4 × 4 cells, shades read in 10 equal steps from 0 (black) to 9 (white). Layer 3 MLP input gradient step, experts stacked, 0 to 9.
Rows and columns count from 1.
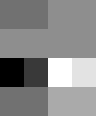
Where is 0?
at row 3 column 1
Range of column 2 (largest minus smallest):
3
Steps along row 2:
same same same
